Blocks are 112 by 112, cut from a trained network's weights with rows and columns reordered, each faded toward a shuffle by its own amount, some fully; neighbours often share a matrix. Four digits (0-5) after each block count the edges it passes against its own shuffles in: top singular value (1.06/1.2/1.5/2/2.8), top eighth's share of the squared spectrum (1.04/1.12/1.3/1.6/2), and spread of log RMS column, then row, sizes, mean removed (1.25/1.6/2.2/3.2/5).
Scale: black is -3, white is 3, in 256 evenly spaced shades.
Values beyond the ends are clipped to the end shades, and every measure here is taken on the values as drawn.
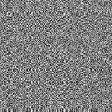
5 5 3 2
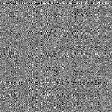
4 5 3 3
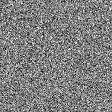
3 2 0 0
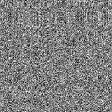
4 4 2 1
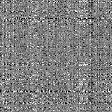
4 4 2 4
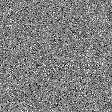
2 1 0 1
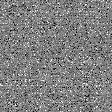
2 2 1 0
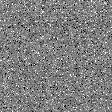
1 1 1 0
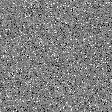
0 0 0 0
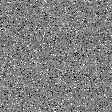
0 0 0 0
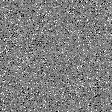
0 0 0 0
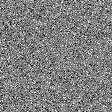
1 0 0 0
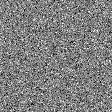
0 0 0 0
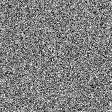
0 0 0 0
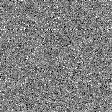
2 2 0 1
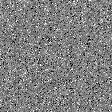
1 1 0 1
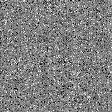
2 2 0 1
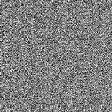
4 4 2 1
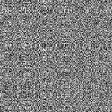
5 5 3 2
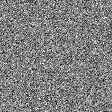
1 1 0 0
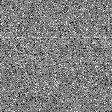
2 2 1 0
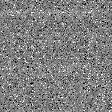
2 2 1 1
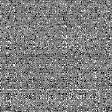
3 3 3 2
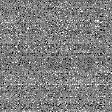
3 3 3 2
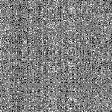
3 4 1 3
